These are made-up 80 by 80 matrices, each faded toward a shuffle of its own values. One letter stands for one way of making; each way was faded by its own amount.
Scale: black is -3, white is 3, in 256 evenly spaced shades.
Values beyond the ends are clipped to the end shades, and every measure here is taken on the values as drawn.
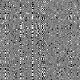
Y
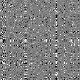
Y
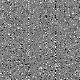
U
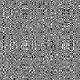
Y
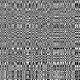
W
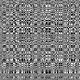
W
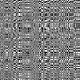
W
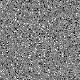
U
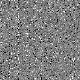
U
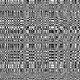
W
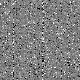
U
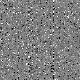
U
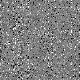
U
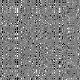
Y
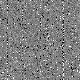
U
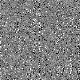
U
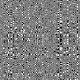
Y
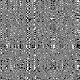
Y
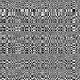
W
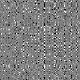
Y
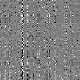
Y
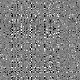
Y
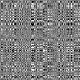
W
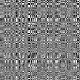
W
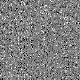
U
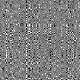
Y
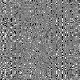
Y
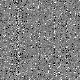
U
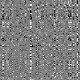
Y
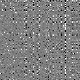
Y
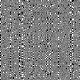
Y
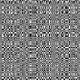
W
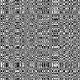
W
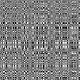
W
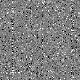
U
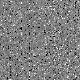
U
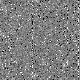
U
